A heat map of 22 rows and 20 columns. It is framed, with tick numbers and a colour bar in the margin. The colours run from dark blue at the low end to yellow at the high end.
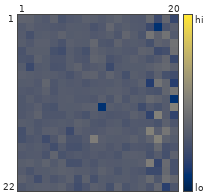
Overall the values sit about 30% of the way up the scale. The halves do not mirror each other. There are no regular stripes. A few values lie far out on both sides of the bulk. A vertical seam about 80% of the way across splits the table, and the left part is calmer. No overall slope runs across the table.
